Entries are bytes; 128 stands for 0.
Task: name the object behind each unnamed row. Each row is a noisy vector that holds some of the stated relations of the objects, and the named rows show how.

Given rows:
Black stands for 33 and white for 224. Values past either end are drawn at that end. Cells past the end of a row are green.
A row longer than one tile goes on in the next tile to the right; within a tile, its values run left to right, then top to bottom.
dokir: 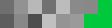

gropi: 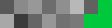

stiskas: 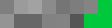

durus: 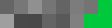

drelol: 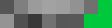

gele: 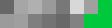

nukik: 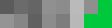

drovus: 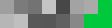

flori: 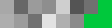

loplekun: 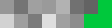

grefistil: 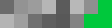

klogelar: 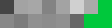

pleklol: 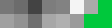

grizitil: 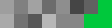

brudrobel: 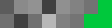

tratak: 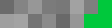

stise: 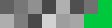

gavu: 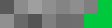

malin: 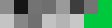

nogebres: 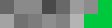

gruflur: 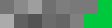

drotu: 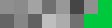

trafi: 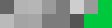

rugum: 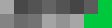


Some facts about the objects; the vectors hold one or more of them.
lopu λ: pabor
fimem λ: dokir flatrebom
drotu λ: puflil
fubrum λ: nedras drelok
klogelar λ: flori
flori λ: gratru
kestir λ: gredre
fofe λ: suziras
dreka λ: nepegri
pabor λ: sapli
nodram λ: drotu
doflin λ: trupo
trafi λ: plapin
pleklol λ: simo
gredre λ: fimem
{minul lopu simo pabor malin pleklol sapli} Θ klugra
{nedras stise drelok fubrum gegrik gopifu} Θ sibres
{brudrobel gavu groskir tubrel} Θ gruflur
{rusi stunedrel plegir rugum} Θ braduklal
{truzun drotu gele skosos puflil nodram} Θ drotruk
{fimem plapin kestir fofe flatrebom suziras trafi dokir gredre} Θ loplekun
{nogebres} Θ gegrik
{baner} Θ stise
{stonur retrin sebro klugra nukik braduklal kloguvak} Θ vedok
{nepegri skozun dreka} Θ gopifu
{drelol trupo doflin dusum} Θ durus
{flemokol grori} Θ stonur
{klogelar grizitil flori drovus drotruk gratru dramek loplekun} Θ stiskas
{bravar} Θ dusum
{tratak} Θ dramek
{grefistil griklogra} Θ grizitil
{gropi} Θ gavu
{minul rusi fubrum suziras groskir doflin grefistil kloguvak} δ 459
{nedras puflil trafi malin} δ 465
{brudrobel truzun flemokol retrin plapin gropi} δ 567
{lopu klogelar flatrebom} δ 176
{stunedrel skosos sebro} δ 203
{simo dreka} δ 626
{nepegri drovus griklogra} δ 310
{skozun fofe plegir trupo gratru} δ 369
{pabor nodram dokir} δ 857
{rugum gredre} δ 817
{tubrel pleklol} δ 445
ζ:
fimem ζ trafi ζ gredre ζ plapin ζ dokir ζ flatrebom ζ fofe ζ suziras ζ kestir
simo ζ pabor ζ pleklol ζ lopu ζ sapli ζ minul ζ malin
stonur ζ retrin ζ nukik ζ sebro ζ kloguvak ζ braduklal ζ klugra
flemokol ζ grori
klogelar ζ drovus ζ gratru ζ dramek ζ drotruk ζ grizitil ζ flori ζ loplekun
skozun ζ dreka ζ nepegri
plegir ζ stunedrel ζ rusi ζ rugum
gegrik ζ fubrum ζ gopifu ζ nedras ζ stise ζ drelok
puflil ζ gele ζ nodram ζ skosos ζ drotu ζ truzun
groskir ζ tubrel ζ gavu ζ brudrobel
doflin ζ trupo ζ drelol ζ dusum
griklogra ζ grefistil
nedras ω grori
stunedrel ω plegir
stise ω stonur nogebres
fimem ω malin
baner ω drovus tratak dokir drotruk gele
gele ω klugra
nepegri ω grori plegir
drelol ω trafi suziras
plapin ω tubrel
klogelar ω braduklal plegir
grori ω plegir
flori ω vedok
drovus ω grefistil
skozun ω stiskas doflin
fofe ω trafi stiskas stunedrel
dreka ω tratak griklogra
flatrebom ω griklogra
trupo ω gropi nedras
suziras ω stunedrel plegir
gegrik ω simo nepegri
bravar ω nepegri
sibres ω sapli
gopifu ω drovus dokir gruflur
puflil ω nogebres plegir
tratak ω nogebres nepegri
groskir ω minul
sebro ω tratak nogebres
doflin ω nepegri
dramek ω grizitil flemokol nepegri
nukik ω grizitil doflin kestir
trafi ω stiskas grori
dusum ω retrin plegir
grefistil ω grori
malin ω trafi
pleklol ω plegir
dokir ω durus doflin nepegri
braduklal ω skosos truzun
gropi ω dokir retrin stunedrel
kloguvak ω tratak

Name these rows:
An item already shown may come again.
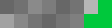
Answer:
groskir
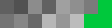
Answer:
sebro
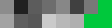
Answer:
braduklal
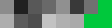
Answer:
braduklal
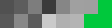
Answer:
lopu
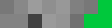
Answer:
dramek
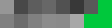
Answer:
rugum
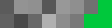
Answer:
brudrobel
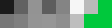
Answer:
pabor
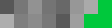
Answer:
fubrum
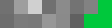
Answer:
skosos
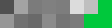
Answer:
tubrel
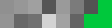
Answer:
truzun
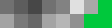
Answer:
pleklol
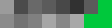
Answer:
rugum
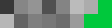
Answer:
gegrik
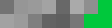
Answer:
grefistil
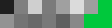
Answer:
trupo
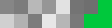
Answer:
fofe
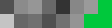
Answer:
doflin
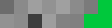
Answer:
dramek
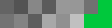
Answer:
sebro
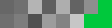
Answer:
nedras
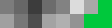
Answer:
pleklol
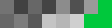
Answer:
sapli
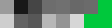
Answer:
klugra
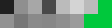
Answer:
skozun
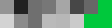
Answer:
malin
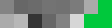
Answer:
nepegri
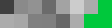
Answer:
dreka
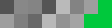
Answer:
sibres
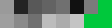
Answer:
minul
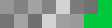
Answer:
flatrebom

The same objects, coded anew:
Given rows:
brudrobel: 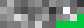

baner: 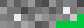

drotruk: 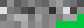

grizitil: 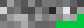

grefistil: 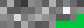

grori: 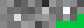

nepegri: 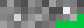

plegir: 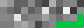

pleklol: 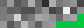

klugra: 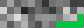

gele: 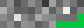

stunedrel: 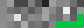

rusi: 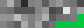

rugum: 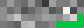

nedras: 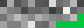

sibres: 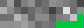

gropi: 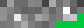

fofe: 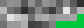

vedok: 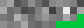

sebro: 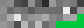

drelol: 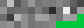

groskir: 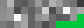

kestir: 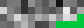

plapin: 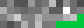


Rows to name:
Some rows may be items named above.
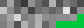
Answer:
skosos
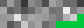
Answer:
kloguvak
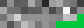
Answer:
sapli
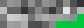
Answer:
fofe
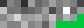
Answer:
dokir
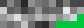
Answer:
suziras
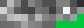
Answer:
truzun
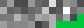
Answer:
trafi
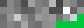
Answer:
gredre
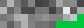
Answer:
braduklal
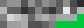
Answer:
fofe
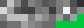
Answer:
truzun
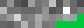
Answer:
plapin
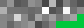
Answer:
griklogra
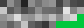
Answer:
suziras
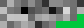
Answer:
malin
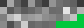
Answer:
minul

